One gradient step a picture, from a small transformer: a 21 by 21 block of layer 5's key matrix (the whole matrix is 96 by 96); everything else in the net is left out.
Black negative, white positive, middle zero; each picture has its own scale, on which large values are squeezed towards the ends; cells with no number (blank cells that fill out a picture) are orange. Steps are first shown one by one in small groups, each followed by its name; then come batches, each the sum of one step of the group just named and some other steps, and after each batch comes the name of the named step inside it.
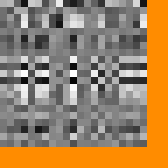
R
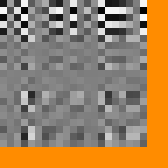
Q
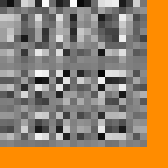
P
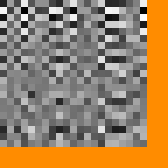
Q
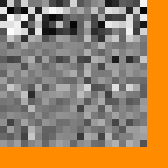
Q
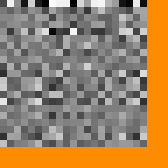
P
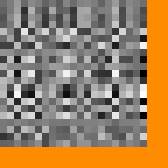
P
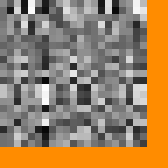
R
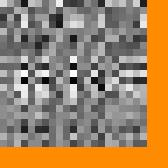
R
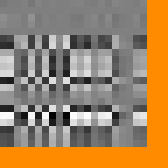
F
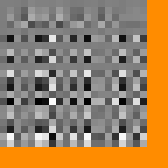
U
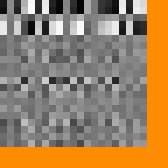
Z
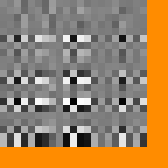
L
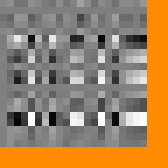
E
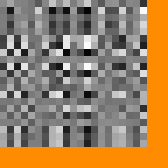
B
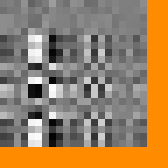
L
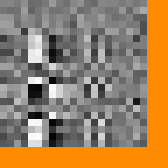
L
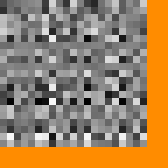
U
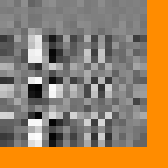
F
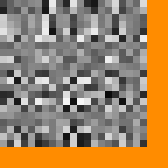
L
